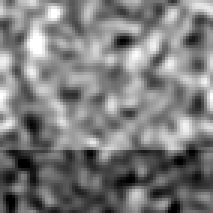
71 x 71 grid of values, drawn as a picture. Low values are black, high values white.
Histogram: bell-shaped. Grain: blotchy. Seam: horizontal, 70% of the way down, the top part higher. Ninth with the highest average: top left.
